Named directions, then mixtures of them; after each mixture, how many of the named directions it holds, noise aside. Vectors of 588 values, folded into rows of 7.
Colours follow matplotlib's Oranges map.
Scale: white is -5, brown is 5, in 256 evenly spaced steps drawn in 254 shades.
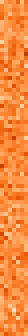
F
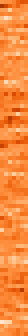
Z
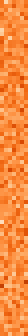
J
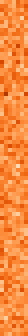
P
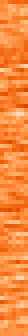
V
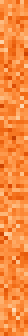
one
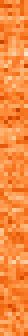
three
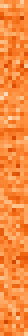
three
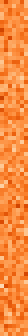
two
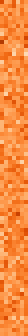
three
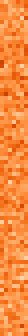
three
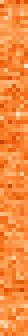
three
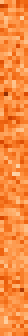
two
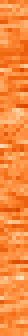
two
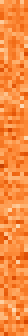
two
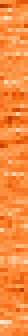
one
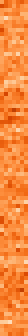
two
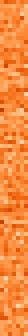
three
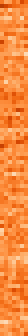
three
